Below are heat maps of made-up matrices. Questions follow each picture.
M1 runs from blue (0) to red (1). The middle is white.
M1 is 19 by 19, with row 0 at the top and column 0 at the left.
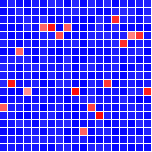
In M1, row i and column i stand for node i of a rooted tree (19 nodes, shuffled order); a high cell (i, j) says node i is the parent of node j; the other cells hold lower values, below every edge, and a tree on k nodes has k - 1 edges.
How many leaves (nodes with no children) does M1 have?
9
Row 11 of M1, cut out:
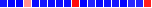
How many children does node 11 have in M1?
3
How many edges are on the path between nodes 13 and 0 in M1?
1
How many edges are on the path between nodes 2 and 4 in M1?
7
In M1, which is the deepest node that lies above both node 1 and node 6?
10
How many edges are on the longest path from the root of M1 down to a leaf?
9
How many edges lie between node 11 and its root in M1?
4
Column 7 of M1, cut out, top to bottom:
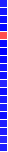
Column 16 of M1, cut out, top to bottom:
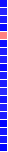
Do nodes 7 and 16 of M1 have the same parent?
yes
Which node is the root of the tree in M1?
4
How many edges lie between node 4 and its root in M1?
0
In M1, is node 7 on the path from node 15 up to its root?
no
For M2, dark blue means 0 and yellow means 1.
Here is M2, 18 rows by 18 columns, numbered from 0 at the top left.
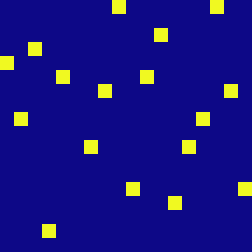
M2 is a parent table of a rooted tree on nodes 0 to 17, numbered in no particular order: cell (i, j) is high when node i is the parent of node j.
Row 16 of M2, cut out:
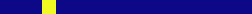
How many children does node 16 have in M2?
1
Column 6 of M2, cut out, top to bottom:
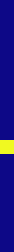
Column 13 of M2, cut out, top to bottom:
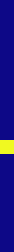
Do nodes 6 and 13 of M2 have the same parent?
yes
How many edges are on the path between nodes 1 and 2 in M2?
9
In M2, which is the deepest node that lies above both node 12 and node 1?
8
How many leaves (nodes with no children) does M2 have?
7
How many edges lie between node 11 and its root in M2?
6
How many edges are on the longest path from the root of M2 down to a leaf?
6
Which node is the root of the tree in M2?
5
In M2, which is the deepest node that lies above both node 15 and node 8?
0
